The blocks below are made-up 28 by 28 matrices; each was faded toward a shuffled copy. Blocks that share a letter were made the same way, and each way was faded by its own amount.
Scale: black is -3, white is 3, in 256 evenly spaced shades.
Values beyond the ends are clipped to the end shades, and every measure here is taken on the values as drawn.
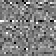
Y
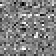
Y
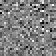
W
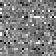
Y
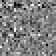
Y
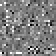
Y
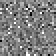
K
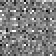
Y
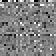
Y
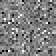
K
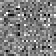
Y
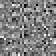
W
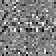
Y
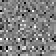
W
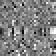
W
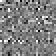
Y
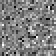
K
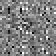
W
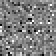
K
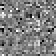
W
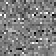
K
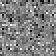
K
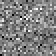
K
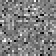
K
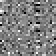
W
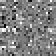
W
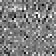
W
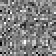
Y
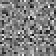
W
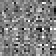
W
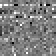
Y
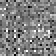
W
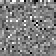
K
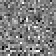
K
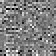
W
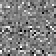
K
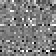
Y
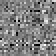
Y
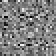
Y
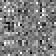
W
